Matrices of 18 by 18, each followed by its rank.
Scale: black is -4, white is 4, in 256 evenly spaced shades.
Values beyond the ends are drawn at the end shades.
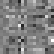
three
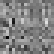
three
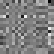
three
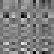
two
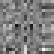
three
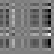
one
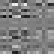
two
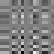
one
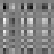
one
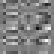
two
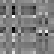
two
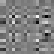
two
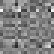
three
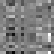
two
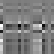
one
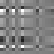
one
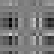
one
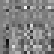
three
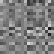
two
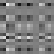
one
